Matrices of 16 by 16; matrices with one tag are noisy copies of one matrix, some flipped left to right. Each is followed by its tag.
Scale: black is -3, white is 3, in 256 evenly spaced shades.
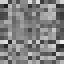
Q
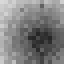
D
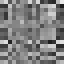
Q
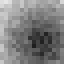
D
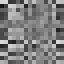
Q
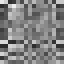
Q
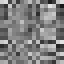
Q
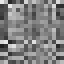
Q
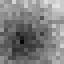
D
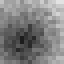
D
